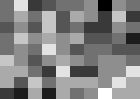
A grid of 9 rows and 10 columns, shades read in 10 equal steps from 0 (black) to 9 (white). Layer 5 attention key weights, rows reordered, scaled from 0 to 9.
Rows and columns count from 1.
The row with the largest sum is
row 8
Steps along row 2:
up down up down up down down up down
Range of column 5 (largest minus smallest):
5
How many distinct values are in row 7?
5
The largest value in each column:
7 8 7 8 8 6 6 9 8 8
